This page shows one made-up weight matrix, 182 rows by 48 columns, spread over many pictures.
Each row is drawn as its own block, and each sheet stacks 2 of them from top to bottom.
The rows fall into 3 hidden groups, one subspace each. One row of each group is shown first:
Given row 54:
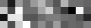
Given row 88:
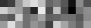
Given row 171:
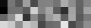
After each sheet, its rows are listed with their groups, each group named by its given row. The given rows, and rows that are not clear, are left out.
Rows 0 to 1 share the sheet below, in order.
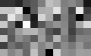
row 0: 54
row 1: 88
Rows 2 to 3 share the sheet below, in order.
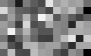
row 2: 54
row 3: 54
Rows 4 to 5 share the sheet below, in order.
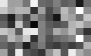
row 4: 171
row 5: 171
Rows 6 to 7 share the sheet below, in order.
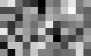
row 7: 54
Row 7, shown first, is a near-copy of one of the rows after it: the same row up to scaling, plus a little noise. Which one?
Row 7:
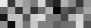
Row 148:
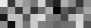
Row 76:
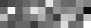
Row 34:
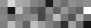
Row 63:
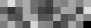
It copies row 148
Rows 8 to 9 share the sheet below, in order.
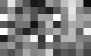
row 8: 88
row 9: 88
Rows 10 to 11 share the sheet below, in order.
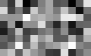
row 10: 171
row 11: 171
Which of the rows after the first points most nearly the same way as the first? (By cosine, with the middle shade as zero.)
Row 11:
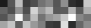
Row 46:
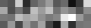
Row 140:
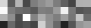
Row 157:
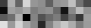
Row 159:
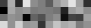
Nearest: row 46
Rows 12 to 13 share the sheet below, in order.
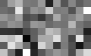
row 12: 54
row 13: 54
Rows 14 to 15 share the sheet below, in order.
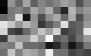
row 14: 171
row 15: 88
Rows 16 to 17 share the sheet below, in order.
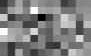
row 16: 54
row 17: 171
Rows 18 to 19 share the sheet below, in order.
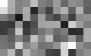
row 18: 171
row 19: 171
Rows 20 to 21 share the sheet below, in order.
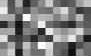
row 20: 171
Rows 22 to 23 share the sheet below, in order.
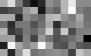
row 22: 88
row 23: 54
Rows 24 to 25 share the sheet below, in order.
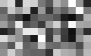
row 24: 171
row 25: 88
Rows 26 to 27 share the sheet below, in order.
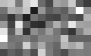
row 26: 171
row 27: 171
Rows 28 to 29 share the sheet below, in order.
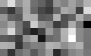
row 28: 54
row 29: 88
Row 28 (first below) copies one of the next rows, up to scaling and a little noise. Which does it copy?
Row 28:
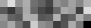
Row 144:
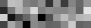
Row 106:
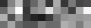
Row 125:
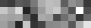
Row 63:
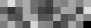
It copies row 63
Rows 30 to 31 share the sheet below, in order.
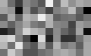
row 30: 54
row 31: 88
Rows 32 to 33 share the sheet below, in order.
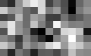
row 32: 88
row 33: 88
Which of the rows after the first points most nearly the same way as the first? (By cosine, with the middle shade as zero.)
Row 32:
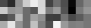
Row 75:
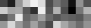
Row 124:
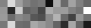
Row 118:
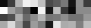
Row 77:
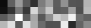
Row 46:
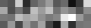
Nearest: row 75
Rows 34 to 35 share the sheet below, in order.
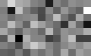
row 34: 54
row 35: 54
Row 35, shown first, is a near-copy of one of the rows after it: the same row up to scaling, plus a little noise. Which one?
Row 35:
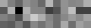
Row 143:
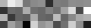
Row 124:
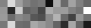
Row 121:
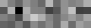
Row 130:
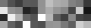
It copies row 121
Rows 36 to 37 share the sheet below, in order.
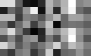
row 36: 88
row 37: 88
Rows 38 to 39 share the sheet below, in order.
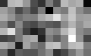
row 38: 88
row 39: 88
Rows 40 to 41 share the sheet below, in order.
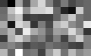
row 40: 54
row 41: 171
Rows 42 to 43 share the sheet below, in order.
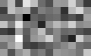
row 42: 171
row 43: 54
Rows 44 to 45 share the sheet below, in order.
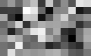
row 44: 54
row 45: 88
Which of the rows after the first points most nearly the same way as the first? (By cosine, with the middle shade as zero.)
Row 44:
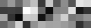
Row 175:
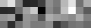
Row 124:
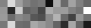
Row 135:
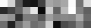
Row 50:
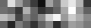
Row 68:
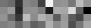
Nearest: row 68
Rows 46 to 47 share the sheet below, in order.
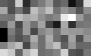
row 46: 171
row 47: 171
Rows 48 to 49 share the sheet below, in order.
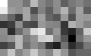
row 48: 171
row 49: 88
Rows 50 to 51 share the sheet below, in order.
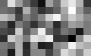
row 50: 88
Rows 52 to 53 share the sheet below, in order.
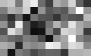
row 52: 171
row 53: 88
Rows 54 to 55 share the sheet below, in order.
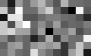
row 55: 54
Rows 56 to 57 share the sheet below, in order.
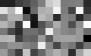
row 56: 54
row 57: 54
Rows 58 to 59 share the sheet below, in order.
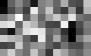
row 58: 171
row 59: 88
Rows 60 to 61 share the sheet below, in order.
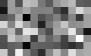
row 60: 171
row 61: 171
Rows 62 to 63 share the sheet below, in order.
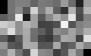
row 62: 171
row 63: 54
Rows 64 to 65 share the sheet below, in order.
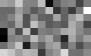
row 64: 54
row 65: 171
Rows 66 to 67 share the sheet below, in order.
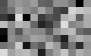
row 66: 171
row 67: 171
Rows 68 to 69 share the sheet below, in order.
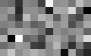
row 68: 54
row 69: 54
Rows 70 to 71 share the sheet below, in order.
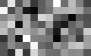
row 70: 54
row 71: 54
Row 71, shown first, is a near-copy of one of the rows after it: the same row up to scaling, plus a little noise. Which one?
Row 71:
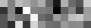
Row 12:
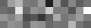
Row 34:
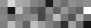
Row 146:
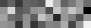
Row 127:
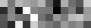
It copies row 127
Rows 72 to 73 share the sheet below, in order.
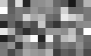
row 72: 171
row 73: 88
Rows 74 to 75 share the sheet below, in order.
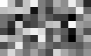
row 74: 171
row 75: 88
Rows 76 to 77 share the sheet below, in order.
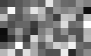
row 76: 54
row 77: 171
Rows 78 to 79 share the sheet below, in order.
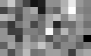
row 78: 88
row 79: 54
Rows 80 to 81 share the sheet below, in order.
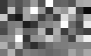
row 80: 54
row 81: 54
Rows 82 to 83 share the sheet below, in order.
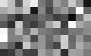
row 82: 171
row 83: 171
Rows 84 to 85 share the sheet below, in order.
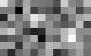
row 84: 54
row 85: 88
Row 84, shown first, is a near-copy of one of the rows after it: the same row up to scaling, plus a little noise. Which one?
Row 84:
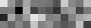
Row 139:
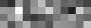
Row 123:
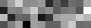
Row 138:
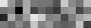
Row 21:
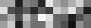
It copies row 138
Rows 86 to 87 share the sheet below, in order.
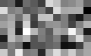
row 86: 54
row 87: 171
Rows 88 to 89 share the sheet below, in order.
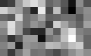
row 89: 88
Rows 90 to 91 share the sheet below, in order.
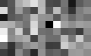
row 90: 88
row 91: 171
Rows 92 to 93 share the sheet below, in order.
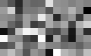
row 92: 54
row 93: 88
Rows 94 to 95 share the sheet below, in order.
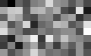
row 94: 54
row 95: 88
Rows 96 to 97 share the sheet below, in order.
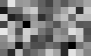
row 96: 54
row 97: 171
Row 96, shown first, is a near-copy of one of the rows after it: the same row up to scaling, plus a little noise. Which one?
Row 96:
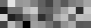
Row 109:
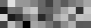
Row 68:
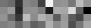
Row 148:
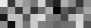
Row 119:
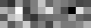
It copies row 109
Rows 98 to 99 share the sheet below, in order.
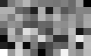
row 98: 88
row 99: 171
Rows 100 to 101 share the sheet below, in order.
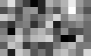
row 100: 88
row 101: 54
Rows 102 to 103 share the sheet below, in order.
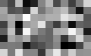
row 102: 171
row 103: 171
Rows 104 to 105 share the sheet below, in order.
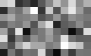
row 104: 88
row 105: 171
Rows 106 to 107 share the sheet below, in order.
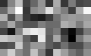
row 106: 54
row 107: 88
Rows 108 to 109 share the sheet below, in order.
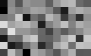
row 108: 171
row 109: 54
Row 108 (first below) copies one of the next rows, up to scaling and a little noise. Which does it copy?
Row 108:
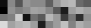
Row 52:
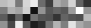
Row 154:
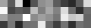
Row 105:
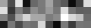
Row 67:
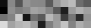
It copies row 67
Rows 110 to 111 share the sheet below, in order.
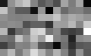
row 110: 88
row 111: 88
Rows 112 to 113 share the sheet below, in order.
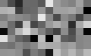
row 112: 54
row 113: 88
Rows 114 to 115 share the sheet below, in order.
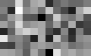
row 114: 54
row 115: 88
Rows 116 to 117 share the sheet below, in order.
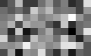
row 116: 171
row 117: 171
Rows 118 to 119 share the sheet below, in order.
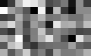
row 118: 88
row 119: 54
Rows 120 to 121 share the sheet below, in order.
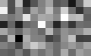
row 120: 171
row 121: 54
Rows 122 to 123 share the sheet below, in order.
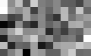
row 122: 171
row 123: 54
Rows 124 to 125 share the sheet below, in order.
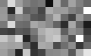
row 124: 54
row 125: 54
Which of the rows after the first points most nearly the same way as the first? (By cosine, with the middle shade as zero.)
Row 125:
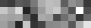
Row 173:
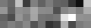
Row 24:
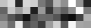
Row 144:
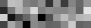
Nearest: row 24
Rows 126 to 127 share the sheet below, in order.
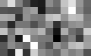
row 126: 88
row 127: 54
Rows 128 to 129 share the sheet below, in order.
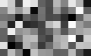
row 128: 171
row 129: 54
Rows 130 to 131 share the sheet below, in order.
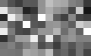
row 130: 54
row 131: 88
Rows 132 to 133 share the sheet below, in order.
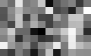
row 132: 54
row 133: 88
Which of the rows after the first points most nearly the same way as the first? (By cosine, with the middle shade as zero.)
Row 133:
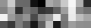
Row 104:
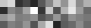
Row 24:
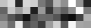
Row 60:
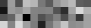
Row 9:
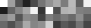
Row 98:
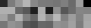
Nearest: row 104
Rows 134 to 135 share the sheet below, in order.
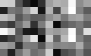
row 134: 88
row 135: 88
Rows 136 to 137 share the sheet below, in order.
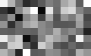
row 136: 88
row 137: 54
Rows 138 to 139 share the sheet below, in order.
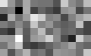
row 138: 54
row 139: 54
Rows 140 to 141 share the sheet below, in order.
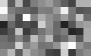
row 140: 171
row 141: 171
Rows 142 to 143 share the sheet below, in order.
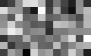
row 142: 88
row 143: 54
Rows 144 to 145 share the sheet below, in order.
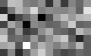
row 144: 54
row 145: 171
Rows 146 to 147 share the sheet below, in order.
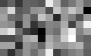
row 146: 54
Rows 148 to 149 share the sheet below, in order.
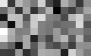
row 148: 54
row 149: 171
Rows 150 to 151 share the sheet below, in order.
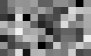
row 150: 171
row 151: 54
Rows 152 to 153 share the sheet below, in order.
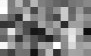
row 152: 171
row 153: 88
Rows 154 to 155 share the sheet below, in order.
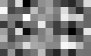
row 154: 171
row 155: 171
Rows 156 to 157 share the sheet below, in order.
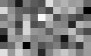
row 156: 54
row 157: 171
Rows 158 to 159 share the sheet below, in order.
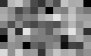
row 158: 88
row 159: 171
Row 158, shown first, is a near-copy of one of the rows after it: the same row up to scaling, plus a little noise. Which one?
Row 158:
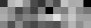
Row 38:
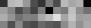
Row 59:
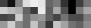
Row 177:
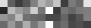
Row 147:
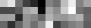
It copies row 38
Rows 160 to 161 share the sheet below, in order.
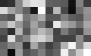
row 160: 88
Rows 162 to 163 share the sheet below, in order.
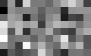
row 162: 171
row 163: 171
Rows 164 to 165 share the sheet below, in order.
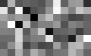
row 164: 54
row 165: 54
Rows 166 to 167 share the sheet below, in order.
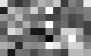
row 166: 88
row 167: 88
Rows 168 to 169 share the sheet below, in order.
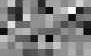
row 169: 88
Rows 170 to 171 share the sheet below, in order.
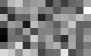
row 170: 54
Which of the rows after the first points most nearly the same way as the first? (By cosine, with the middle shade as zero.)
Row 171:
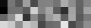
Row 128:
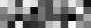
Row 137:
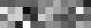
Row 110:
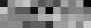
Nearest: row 137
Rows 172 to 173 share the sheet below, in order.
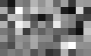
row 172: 54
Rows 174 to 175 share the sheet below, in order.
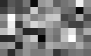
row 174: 171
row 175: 88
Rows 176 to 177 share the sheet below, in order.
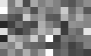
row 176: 171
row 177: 88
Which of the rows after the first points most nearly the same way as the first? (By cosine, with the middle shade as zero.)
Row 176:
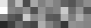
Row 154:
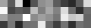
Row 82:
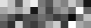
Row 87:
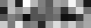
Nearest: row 154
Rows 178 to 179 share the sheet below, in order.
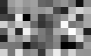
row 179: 171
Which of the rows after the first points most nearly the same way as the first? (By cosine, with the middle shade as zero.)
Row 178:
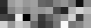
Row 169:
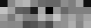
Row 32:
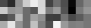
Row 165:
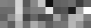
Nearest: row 165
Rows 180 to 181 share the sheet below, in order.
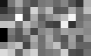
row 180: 171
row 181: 171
